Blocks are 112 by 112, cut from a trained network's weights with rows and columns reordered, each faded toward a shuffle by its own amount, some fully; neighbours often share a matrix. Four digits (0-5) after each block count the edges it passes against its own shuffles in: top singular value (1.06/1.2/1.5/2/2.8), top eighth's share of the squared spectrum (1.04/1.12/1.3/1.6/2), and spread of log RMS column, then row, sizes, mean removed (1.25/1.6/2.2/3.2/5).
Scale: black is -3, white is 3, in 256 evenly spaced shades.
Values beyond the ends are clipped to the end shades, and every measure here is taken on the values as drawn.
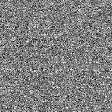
3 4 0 3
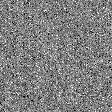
1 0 0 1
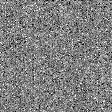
1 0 0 0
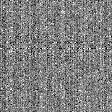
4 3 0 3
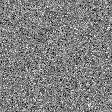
0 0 0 0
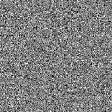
3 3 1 2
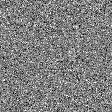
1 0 0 0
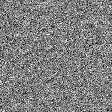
2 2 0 0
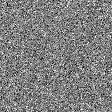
0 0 0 0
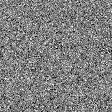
2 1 0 0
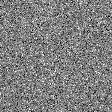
0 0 0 0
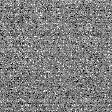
3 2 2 0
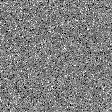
0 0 0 0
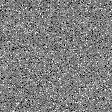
0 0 0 0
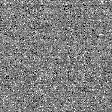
2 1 1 0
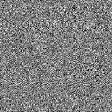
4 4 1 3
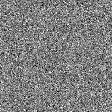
2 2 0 0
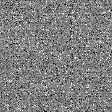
2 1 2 0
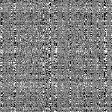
4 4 4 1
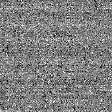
3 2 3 0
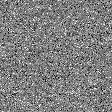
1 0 0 0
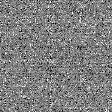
2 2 2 0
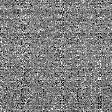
3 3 3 0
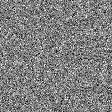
2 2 0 0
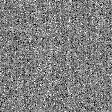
2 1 0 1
